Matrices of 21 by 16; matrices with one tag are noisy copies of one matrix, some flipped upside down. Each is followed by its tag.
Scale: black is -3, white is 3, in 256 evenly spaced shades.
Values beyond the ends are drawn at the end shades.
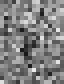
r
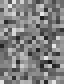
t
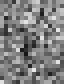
r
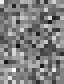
t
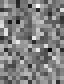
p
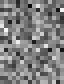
p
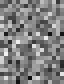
p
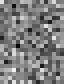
t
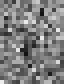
r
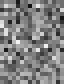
p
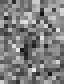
r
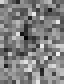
r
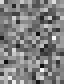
t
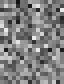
p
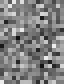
t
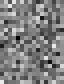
t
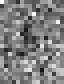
r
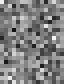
t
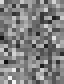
t
